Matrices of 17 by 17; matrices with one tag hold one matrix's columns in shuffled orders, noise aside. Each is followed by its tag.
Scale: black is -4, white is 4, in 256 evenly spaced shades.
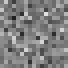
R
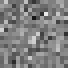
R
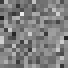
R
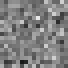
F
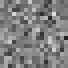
R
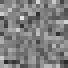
F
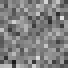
F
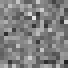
F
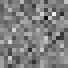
R
